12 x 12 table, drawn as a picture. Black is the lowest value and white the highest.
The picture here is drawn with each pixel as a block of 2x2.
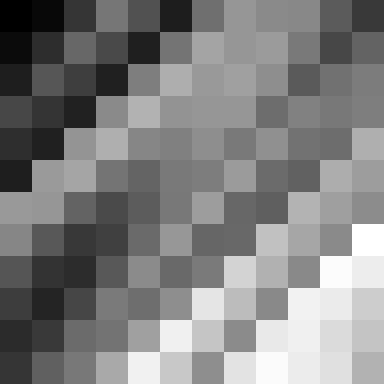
Mirror symmetry: none. Slope: up to the bottom right. Grain: diagonal, up to the right. Ninth with the lowest average: top left.
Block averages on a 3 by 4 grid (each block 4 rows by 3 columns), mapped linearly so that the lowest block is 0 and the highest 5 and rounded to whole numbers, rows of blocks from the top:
0232 / 2223 / 1345
